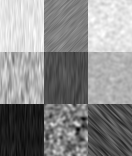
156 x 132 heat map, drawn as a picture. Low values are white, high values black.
It is made of 3 by 3 panels. Panel 1,1: very low, streaked downward, faint in contrast. Panel 1,2: middling, slanting up to the right, faint in contrast. Panel 1,3: very low, blotchy, faint in contrast. Panel 2,1: low, streaked downward. Panel 2,2: high, streaked downward, faint in contrast. Panel 2,3: low, blotchy, faint in contrast. Panel 3,1: very high, streaked downward, faint in contrast. Panel 3,2: middling, blotchy, strong in contrast. Panel 3,3: high, slanting down to the right.
